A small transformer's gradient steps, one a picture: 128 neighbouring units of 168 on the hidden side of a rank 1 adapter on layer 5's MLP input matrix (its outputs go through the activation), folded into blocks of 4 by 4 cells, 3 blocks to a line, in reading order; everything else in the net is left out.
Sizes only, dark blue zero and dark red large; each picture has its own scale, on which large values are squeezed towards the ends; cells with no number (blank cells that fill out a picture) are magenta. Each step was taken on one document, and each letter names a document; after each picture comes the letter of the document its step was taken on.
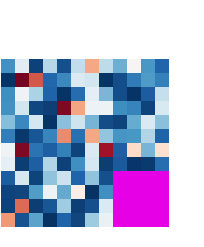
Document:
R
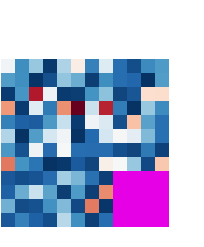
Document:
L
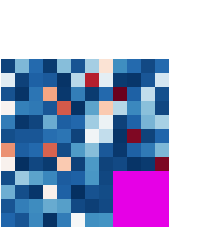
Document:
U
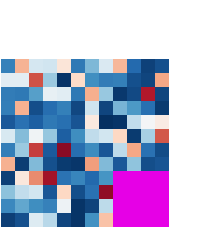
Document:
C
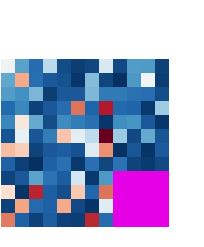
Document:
R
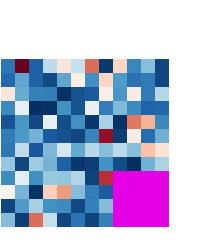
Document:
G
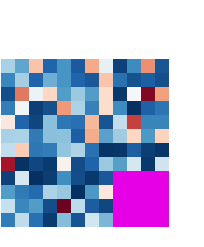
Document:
L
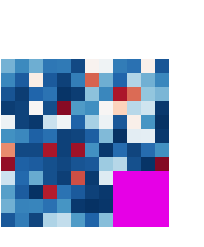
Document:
U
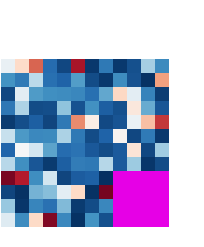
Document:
C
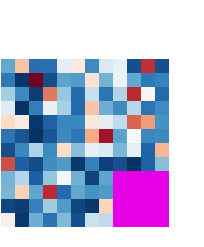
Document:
G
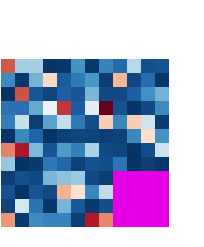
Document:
R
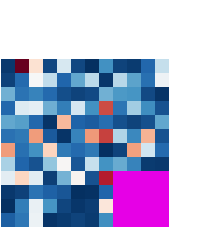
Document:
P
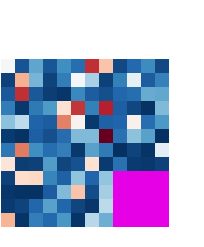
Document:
R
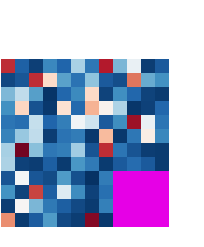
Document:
R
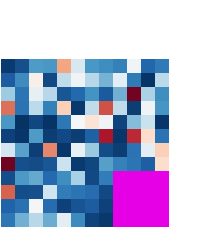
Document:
G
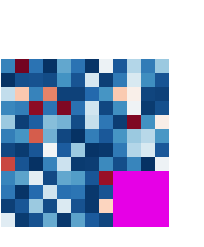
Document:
P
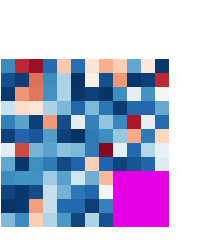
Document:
G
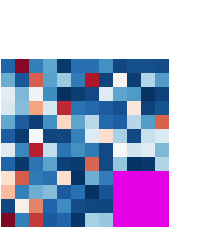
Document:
P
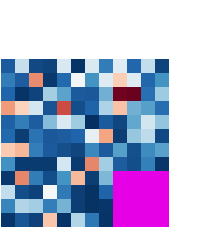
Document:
U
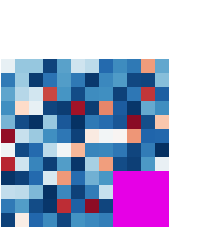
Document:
L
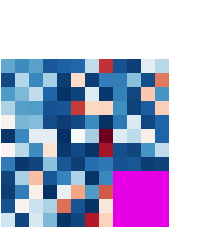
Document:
R
